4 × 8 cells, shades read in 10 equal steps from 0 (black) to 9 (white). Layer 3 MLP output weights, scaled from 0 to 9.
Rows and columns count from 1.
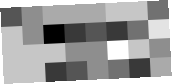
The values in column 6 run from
2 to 9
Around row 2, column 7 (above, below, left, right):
7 7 2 8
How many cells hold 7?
9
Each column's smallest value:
3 5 0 2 3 2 2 4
